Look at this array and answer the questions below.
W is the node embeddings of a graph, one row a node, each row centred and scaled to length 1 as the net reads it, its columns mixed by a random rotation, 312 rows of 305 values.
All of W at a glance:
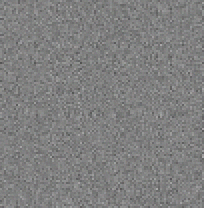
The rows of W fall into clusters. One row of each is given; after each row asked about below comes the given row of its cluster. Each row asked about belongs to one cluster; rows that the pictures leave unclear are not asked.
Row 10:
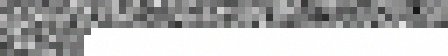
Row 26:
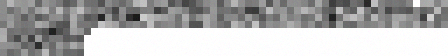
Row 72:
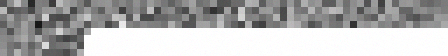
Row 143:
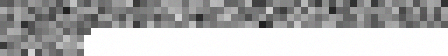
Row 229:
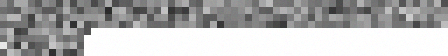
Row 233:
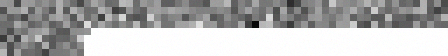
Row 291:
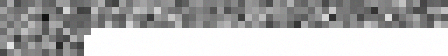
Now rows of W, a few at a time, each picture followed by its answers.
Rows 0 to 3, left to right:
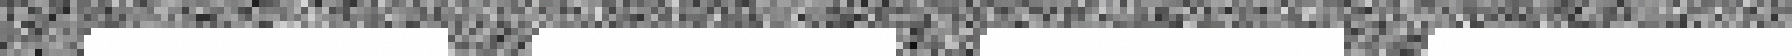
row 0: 143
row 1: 233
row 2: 229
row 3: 72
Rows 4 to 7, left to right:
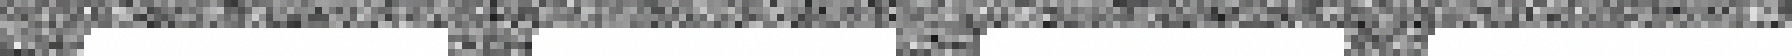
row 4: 10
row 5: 291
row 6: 10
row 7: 229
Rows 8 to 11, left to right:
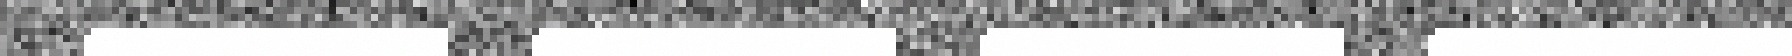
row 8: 26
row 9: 26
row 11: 143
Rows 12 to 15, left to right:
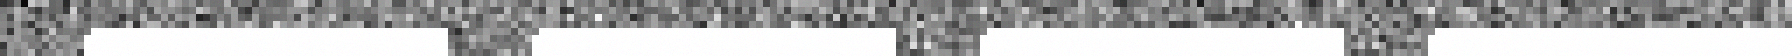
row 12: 143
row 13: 233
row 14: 10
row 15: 10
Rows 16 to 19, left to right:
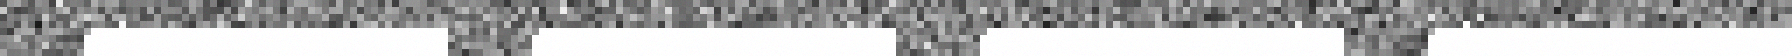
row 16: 72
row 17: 10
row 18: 10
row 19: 72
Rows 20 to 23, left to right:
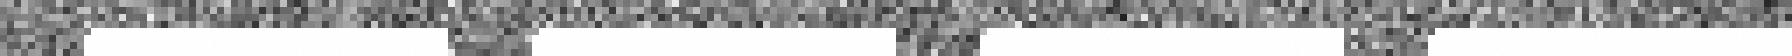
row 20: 233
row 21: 233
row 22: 72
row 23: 291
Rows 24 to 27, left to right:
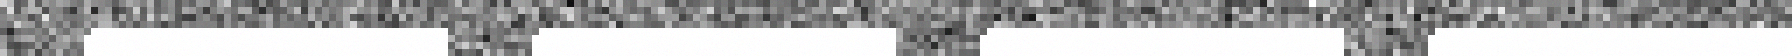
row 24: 233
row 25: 10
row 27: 291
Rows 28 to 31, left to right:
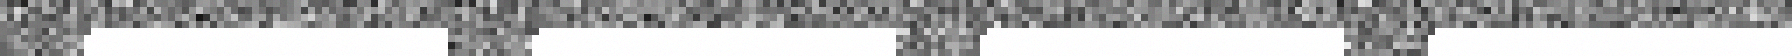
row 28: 143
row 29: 143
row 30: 229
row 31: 229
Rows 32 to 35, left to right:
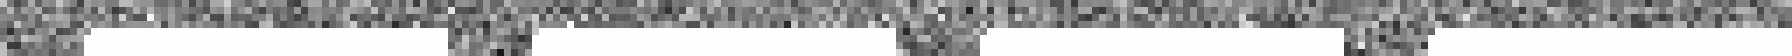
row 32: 233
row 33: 72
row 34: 233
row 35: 10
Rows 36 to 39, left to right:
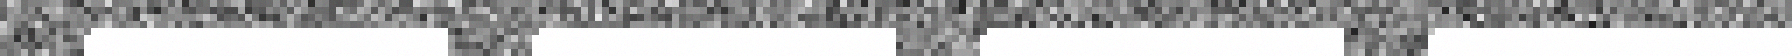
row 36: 26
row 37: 233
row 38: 143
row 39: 72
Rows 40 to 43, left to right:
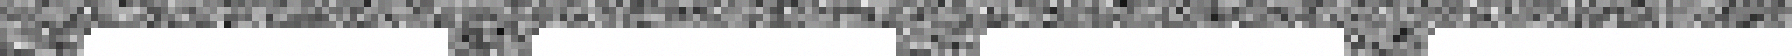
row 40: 10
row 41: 26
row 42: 10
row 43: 233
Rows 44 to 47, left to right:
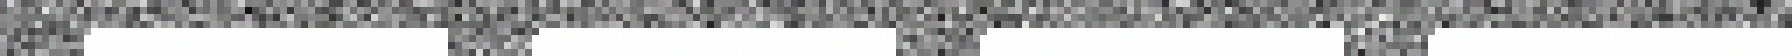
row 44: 26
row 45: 143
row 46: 291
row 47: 10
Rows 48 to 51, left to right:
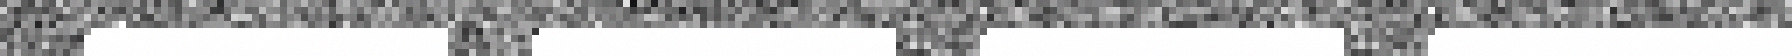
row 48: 72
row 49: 26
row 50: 10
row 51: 10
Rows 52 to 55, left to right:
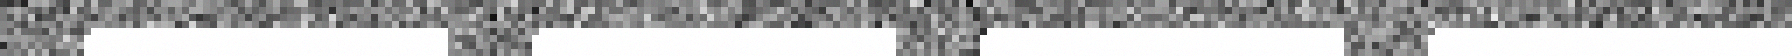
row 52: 143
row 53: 291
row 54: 229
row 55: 233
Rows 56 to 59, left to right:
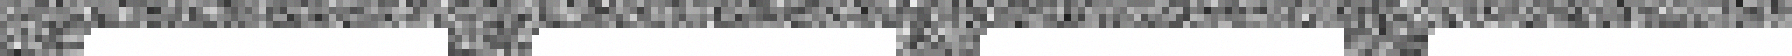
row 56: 10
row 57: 10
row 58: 229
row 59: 72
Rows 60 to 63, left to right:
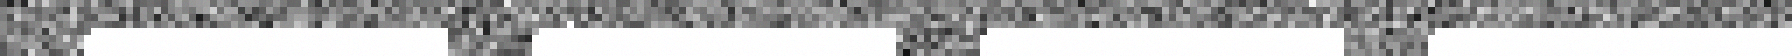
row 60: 143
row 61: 72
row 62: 26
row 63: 291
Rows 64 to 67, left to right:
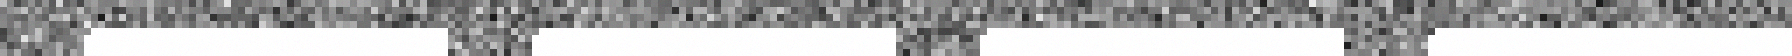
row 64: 233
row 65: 291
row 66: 26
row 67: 143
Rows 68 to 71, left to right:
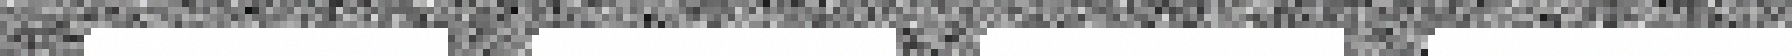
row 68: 26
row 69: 143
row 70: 233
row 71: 143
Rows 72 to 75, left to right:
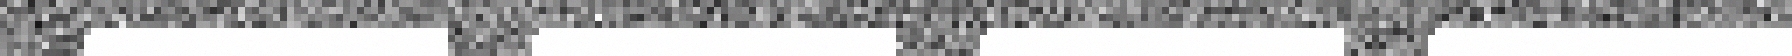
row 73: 233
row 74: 229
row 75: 26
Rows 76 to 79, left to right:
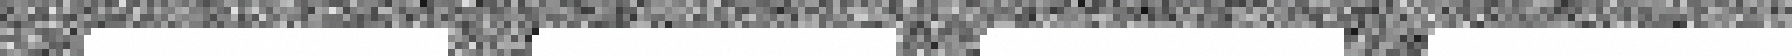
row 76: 291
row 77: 229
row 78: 26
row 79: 72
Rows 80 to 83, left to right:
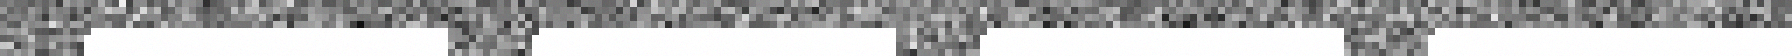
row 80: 291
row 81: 229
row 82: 10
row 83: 233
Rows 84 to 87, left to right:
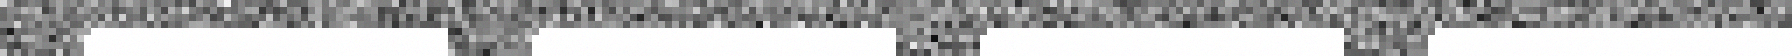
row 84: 233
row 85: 233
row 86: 10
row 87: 10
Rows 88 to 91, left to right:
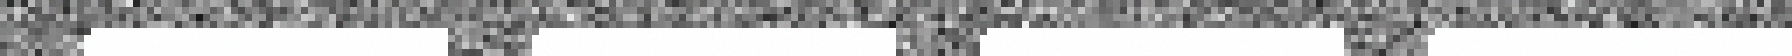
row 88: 143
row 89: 10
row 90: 291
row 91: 233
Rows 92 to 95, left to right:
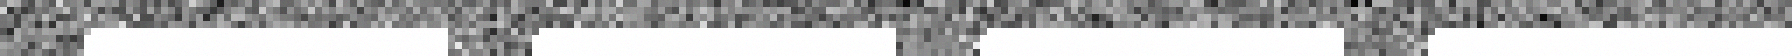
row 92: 72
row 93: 291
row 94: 143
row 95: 143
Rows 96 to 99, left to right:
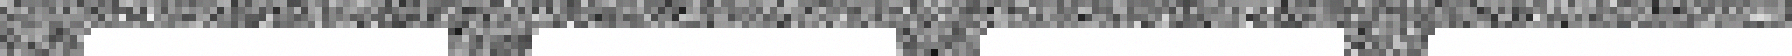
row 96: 233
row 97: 72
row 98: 233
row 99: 229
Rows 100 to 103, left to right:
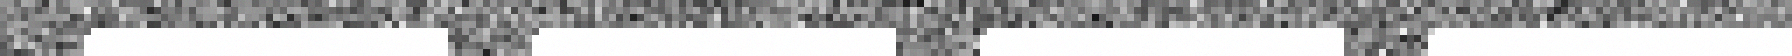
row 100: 10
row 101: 233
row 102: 143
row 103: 72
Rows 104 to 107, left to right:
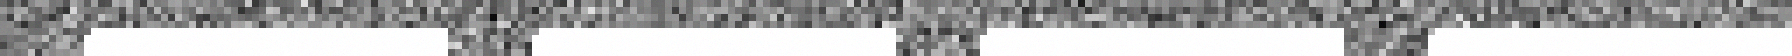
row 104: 143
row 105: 291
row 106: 26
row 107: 72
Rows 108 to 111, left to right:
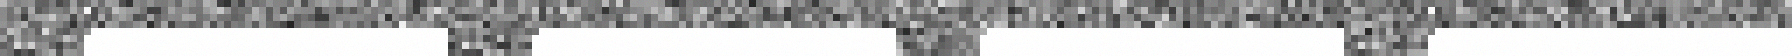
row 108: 10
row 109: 10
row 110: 233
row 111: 10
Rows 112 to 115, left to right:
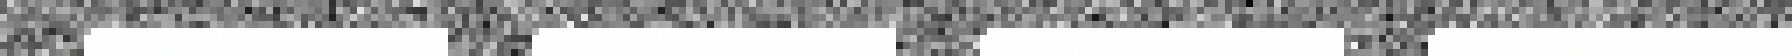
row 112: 26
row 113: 72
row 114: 143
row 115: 291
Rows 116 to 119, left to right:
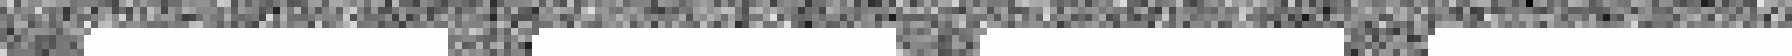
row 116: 233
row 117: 291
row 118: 233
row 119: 26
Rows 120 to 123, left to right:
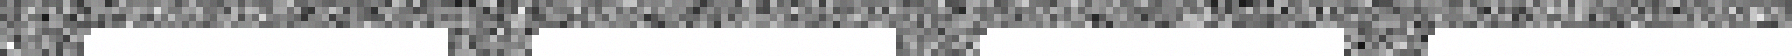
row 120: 291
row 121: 143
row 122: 143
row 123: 229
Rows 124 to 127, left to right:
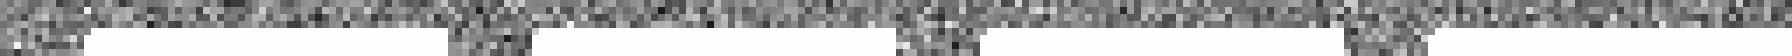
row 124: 10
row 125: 72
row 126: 291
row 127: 233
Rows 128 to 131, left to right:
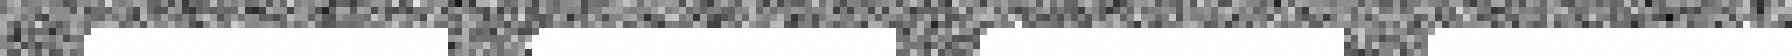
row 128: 26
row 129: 143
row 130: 72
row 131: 10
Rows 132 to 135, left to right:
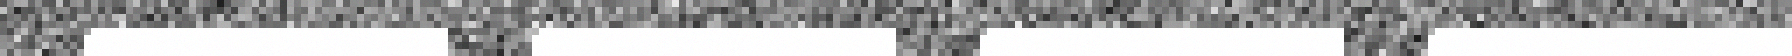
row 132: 72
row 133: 233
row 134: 72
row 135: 72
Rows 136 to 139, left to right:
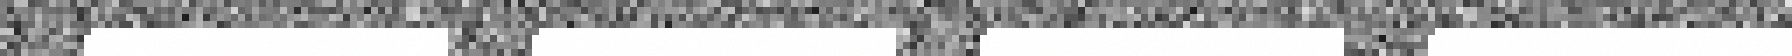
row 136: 229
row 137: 229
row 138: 229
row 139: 10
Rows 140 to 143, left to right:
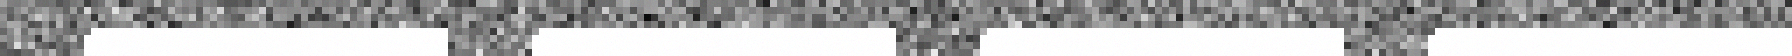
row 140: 10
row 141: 143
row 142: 72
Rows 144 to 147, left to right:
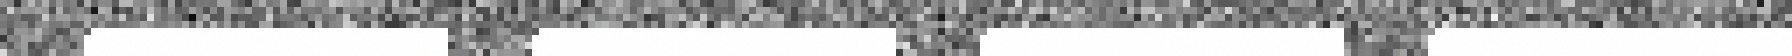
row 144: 233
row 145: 143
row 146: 291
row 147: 233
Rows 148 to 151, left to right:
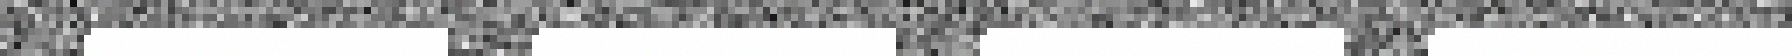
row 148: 229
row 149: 10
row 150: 143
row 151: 26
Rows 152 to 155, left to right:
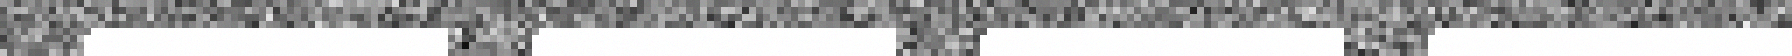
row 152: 233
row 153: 229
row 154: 229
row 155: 10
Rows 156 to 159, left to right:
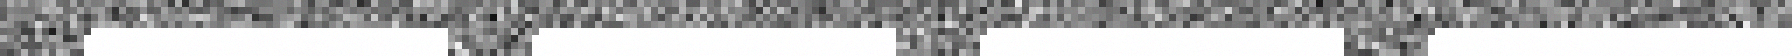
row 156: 26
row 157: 291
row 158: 291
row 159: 10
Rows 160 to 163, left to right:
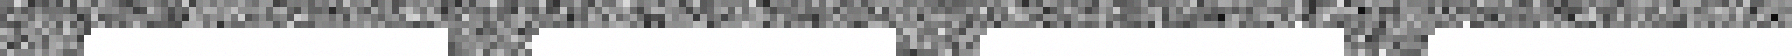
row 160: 229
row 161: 143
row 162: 10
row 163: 72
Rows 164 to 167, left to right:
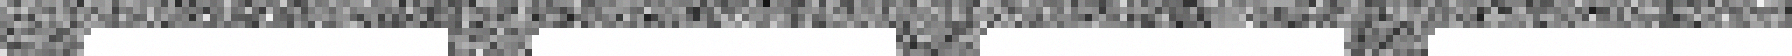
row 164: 233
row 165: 143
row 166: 233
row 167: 26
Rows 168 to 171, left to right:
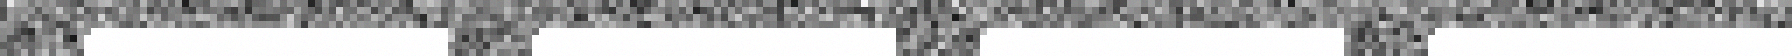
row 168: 26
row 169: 26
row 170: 72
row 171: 26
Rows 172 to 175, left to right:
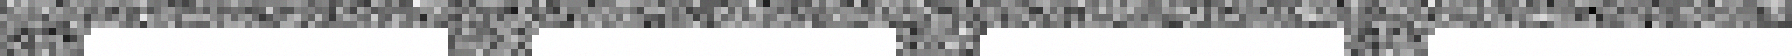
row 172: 26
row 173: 143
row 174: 229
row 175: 26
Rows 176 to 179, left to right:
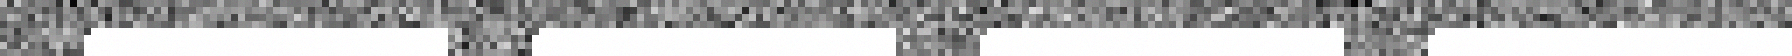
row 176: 229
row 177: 229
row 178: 291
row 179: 143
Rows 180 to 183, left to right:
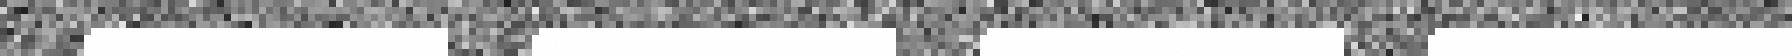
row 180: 72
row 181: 10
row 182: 143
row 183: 291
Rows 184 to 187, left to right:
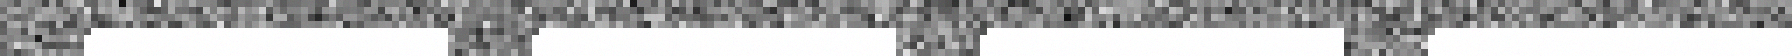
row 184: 10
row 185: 26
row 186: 229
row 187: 143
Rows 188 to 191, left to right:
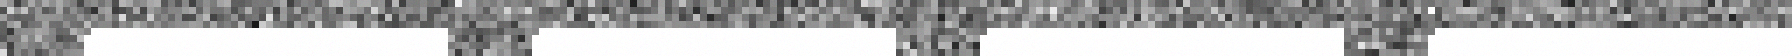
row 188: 233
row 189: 26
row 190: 291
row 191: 10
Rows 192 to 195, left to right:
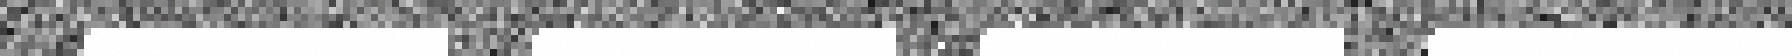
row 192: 72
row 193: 291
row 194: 72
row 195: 143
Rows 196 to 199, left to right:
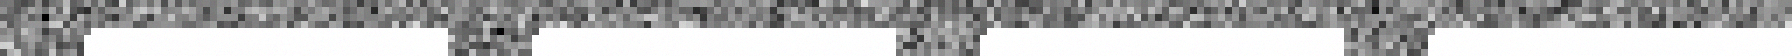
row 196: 291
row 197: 26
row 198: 229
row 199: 72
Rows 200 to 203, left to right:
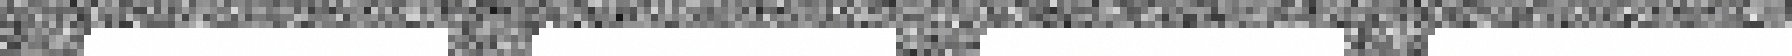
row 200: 229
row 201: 229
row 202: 10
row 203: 229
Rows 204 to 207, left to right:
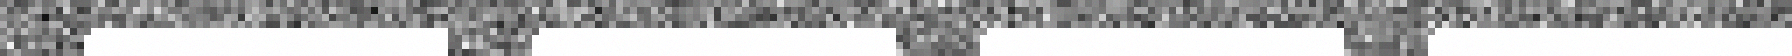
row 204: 291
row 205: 10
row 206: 233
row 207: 233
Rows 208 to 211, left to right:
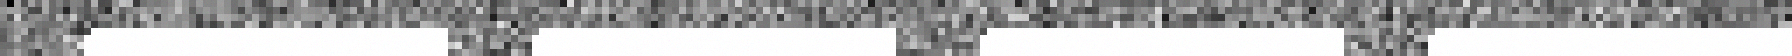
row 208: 143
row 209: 291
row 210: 10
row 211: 291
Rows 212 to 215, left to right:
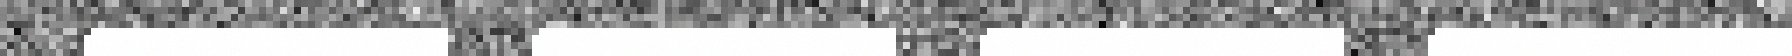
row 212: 229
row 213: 26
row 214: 291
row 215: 26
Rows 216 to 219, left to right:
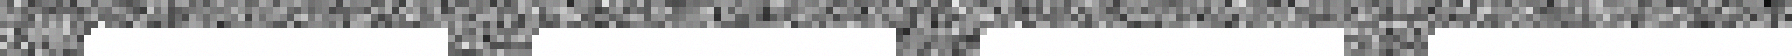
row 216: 229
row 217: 10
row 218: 72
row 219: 291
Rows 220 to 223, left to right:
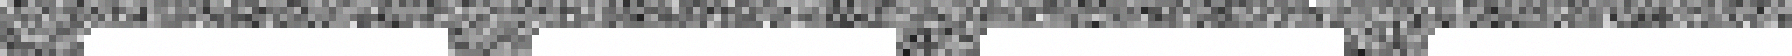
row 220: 233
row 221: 233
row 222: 26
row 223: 10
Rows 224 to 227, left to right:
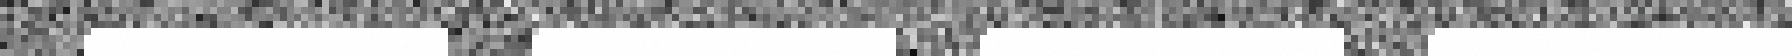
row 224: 143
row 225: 72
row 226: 10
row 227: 10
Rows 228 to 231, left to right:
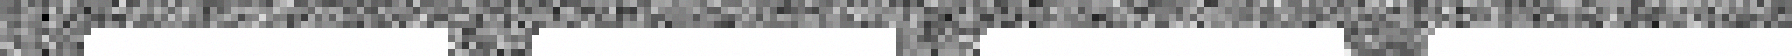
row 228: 291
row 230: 143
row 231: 233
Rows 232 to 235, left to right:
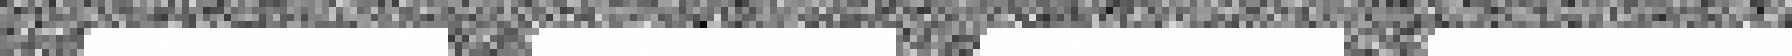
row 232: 72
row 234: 72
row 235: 10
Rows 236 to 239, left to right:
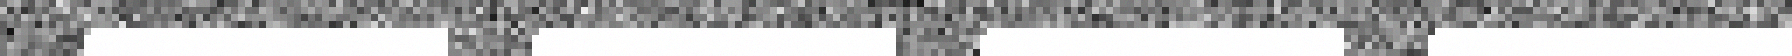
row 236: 72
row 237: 291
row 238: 143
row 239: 229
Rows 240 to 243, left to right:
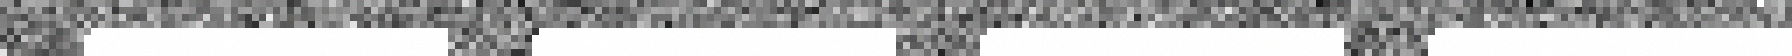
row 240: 233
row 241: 229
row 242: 291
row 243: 26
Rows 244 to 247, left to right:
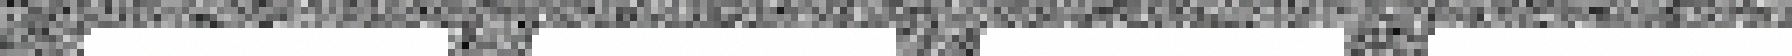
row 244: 143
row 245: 229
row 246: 72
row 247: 26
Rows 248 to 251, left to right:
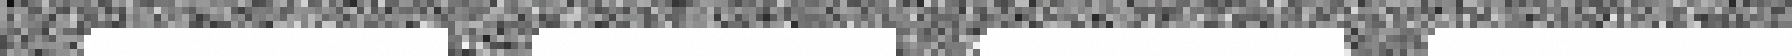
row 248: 143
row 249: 10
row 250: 143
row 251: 233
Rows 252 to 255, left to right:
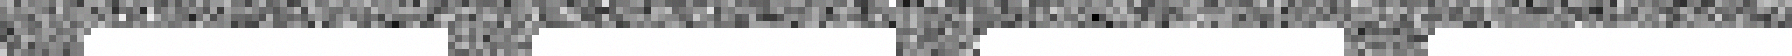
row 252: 233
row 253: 10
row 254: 143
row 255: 26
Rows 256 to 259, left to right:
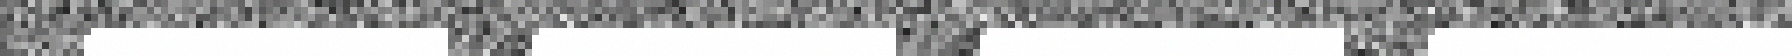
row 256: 143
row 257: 72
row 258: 72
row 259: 10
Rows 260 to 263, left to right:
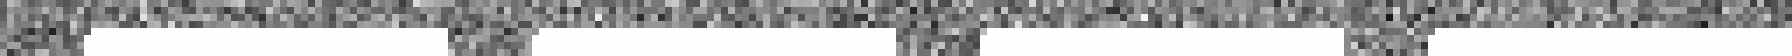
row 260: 26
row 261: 233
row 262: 72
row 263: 291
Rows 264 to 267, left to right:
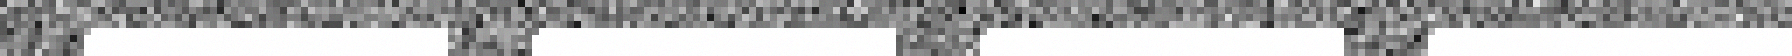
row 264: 72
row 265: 229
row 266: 143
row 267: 72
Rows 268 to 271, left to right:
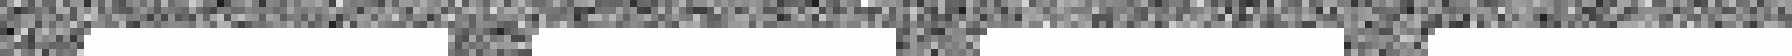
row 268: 72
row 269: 26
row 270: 143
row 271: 143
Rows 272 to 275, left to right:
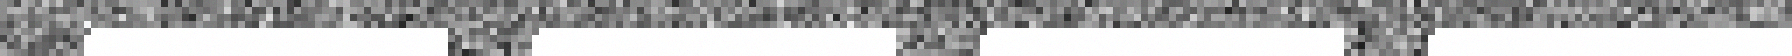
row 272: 233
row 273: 10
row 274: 229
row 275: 229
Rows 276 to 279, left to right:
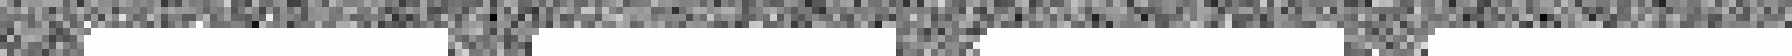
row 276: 233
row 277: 291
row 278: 143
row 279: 143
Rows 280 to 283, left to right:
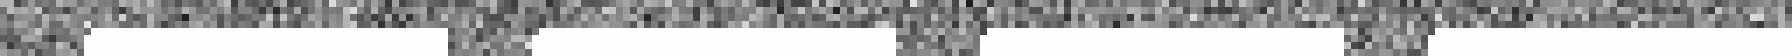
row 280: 233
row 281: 143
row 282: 229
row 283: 229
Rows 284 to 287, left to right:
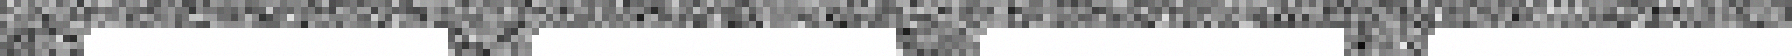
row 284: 26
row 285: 233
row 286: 233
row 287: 229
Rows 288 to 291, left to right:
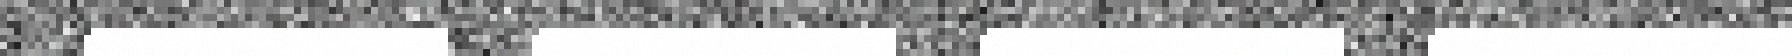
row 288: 229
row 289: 233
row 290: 291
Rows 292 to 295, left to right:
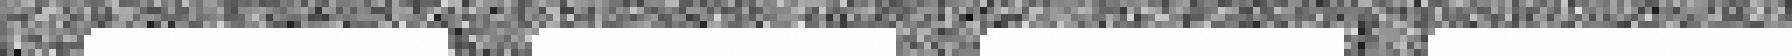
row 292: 10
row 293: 233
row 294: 291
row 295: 229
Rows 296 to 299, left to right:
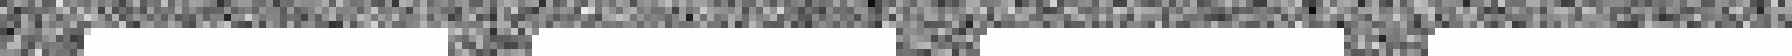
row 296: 72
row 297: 291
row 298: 10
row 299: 10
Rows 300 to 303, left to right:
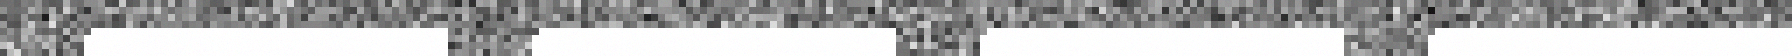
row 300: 291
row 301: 143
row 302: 10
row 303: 291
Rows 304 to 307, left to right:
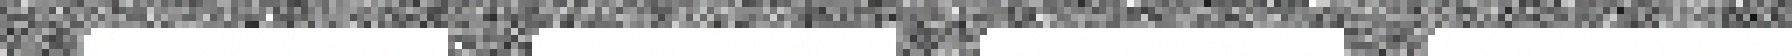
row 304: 233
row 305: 291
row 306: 26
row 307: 233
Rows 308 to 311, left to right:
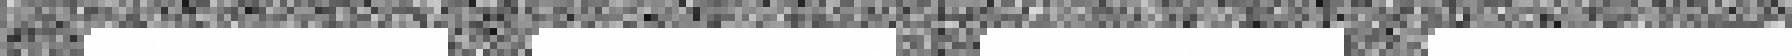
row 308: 26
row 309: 143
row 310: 291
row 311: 143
